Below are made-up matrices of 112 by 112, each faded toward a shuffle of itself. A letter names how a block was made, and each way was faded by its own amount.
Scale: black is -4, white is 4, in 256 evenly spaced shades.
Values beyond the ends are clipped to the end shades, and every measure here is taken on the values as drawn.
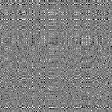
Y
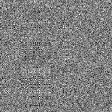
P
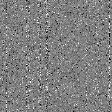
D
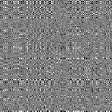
Y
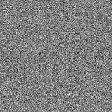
P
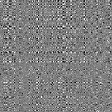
Y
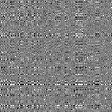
Y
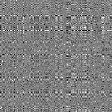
Y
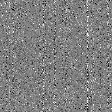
D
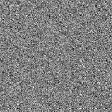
P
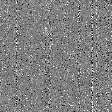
D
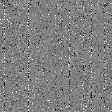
D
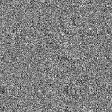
P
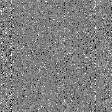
D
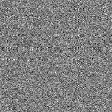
P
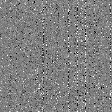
D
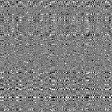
Y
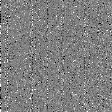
D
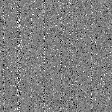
D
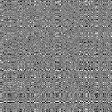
Y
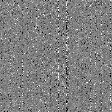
D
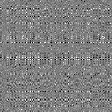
Y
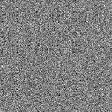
P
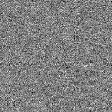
P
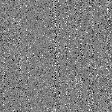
D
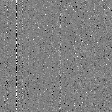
D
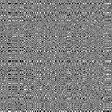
Y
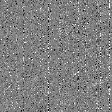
D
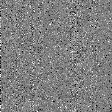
D
